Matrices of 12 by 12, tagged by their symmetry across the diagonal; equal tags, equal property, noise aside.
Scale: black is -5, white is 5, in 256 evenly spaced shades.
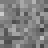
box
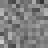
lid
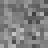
lid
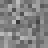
box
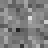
lid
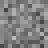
box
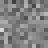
box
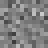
lid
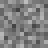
box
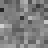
box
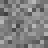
box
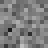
box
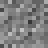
lid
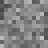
box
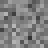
box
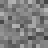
box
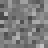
box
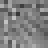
lid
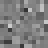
lid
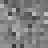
lid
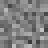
lid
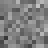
lid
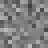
lid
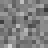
lid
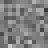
lid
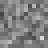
box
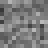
box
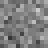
lid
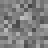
lid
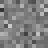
box
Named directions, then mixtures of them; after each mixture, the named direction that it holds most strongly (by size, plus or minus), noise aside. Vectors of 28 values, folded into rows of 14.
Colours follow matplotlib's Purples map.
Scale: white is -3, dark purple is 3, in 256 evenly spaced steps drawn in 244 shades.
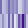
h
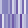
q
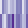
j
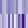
h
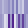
h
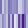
h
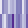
j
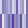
q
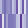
q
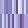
q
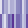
j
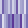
q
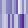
h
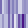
h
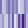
h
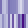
h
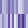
h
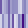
h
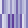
j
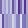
q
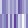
h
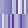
q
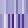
h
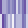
j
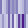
h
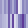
h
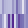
j
